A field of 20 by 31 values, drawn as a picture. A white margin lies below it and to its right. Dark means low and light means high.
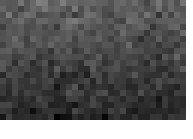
The grain is fine, like static. No regular stripes run through it. The field climbs toward the top. No row or column stands out.
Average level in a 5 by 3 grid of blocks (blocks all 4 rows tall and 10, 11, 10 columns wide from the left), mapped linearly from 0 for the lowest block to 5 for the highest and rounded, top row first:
555 | 443 | 332 | 111 | 000
